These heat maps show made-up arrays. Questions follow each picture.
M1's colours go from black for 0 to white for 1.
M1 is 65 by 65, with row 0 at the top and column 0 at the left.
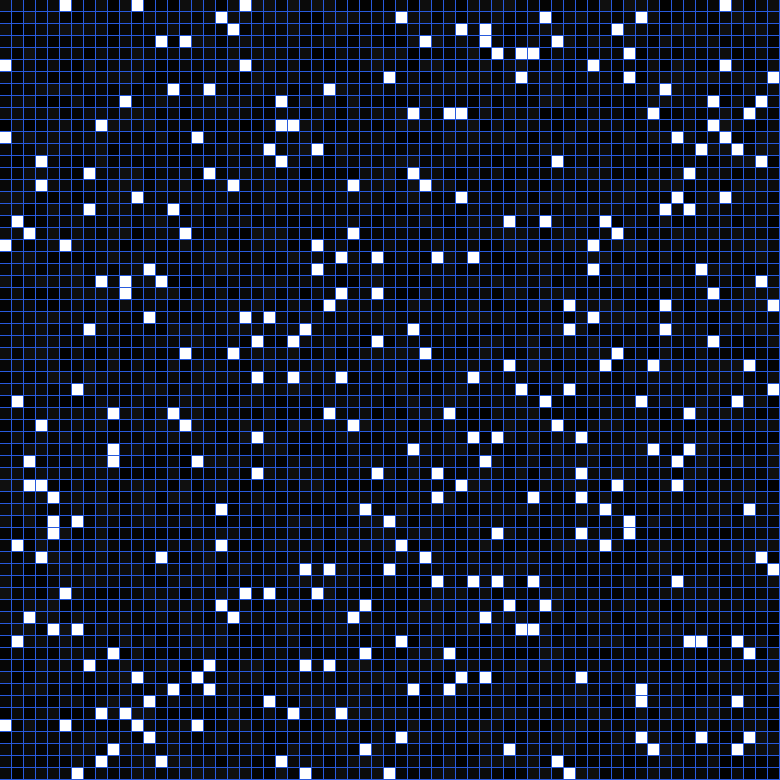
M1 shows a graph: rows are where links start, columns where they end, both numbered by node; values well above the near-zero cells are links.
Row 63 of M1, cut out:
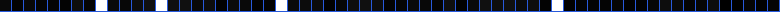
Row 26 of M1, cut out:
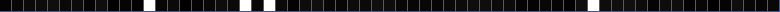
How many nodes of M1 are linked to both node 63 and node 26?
0
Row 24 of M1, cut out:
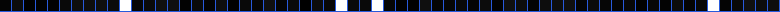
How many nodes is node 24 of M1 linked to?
4
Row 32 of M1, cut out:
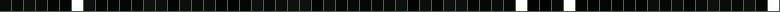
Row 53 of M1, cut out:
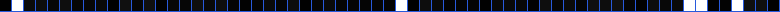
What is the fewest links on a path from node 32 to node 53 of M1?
5
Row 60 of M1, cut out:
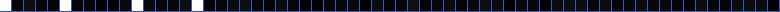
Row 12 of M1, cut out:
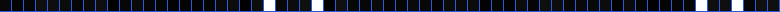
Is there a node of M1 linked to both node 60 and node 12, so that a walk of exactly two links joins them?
no
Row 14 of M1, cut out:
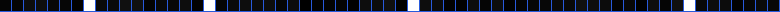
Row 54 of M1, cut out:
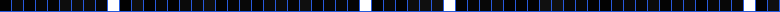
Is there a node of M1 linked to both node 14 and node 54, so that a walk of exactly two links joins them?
no
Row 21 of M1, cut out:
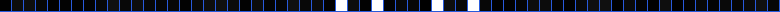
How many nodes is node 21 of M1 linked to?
4
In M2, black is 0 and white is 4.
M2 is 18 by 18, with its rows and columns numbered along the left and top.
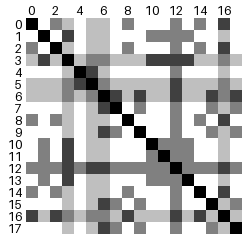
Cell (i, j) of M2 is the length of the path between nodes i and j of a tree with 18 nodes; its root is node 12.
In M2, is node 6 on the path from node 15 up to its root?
yes
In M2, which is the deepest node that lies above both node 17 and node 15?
6
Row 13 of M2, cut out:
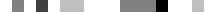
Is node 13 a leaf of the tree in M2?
yes
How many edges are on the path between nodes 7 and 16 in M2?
3
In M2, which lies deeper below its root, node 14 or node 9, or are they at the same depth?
the same depth
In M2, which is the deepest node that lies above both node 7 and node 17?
6
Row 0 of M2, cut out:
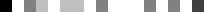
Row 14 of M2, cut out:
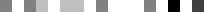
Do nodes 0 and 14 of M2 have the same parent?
yes
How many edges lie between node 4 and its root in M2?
2
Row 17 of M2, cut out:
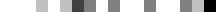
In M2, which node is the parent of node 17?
6
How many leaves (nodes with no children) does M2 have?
13
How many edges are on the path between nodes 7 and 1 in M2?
4
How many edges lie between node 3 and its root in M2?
1
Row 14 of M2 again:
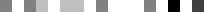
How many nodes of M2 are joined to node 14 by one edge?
1
